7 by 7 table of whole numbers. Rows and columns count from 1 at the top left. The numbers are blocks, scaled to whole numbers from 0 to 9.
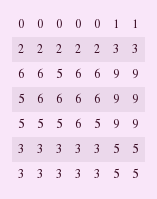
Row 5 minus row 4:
0 -1 -1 0 -1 0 0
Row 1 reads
0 0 0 0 0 1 1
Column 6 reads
1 3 9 9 9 5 5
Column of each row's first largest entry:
6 6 6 6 6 6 6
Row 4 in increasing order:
5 6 6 6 6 9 9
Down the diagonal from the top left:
0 2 5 6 5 5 5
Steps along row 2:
same same same same up same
